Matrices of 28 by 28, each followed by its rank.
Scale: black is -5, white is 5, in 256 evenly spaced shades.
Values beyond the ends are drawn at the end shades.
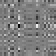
two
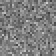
full rank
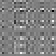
two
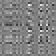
two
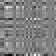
two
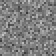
full rank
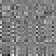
three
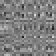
three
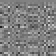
three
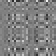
two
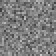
full rank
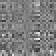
three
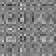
three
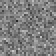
full rank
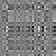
two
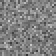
full rank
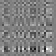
two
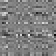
three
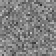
full rank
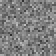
full rank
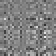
three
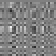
two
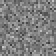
full rank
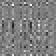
three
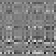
two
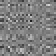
three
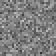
full rank
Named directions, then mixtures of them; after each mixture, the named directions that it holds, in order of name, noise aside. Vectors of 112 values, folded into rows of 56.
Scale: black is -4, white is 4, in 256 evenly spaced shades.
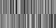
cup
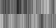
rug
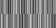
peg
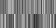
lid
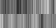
rug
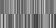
lid, peg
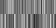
lid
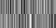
cup, peg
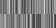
cup, lid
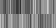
peg, rug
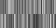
lid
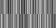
peg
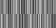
peg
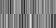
cup, peg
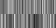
lid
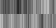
rug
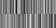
cup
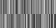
cup, lid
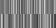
lid, peg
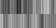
rug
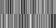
cup, peg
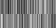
peg, rug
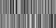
cup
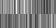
cup, rug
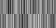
lid, peg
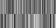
lid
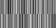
peg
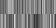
lid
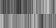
rug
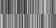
peg, rug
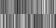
lid, rug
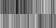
cup, rug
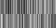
peg, rug
